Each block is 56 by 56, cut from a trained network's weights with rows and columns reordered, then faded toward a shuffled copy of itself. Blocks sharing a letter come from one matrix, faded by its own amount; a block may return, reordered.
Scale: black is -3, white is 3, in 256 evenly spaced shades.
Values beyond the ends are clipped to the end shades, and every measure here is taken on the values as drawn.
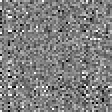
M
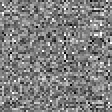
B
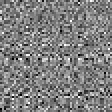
B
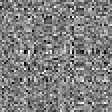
B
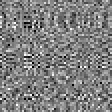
B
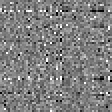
M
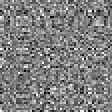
B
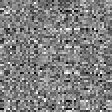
B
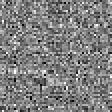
B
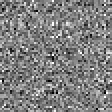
B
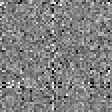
M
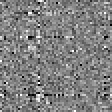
M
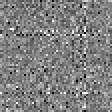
M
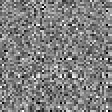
B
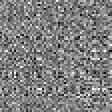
B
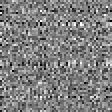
B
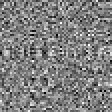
B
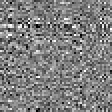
B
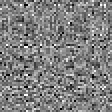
B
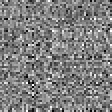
B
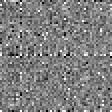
M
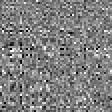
M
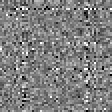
M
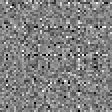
M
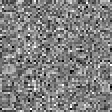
B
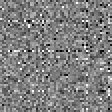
M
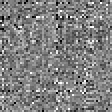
M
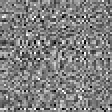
B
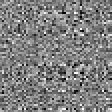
B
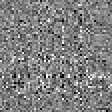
M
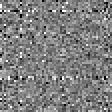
M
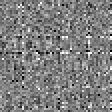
M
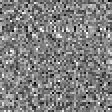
B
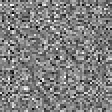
B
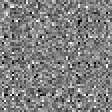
M
